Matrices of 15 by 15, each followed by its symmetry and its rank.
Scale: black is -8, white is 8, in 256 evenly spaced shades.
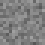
neither, full rank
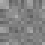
symmetric, rank three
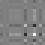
symmetric, rank one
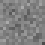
symmetric, full rank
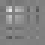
symmetric, rank one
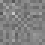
symmetric, rank three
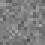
neither, full rank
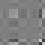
symmetric, rank one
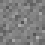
symmetric, full rank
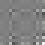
symmetric, rank one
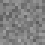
neither, full rank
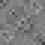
symmetric, full rank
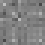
symmetric, rank three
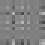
symmetric, rank one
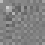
symmetric, rank three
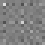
symmetric, rank three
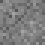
symmetric, full rank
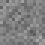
symmetric, full rank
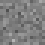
neither, full rank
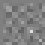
symmetric, rank three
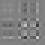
symmetric, rank one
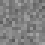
neither, full rank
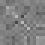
symmetric, rank three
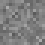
symmetric, full rank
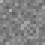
symmetric, full rank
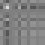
symmetric, rank one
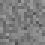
neither, full rank
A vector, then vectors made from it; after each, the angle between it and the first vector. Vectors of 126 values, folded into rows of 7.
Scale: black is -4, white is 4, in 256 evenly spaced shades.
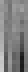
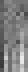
nearly opposite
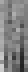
nearly parallel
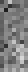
partly opposed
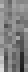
nearly parallel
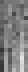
nearly opposite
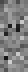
orthogonal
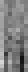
nearly parallel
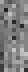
partly opposed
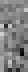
partly aligned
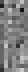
partly opposed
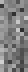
partly aligned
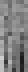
nearly parallel
